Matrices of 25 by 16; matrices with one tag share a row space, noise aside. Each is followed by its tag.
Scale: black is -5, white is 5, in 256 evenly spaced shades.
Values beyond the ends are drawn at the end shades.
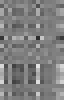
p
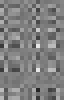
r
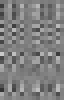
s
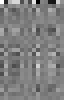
r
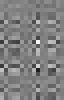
r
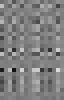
s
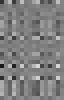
s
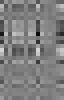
p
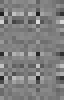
p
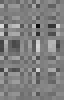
r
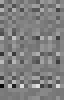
s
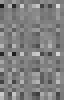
s
